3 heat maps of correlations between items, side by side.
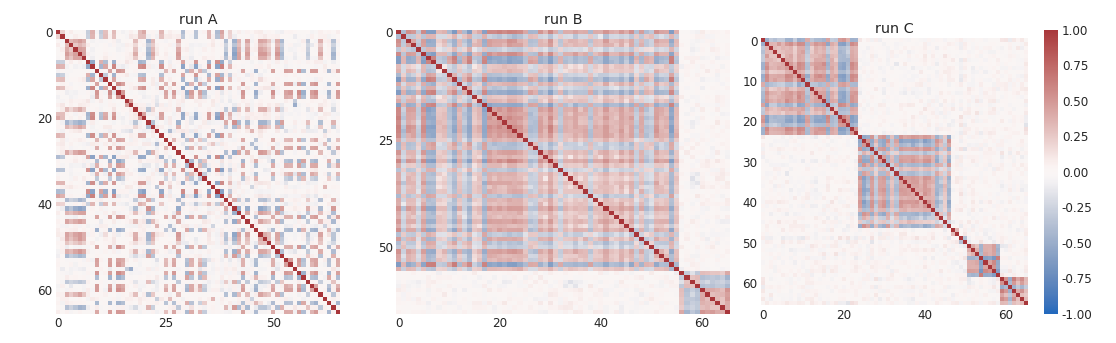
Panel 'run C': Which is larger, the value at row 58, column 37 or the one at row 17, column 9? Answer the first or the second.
the second
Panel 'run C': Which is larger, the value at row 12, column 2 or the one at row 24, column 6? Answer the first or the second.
the first
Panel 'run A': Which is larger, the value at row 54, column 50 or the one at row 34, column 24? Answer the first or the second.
the first
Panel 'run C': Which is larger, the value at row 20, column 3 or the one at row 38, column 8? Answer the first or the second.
the second
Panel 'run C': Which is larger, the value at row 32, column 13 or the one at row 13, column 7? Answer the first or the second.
the second
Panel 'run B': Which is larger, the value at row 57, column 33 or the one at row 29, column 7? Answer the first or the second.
the first
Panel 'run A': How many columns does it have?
66
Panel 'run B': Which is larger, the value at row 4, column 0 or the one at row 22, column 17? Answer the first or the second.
the first
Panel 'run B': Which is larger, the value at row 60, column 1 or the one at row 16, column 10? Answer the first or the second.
the first
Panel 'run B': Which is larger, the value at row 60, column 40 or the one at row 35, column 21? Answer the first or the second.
the second
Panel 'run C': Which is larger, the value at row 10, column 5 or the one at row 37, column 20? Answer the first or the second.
the first
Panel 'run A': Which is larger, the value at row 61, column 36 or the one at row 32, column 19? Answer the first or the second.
the first
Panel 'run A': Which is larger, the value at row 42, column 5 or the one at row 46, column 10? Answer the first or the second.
the first
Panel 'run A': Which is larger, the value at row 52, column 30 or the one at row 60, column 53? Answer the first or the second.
the second
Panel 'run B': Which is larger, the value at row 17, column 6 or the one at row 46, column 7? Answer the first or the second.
the first
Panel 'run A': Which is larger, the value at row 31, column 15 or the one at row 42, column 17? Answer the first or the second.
the first
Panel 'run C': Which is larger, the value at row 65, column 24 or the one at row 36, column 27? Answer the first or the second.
the second
